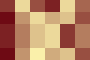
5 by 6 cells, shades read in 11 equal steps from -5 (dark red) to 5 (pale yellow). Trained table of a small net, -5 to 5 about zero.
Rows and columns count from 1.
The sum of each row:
-2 3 0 0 4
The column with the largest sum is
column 3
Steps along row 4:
up up up down up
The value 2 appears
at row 2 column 4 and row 5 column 4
